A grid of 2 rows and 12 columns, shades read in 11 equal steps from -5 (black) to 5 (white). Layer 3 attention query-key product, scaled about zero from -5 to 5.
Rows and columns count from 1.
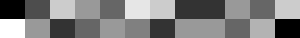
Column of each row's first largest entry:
6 1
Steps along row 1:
up up down down up down down same up down up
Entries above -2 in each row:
8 9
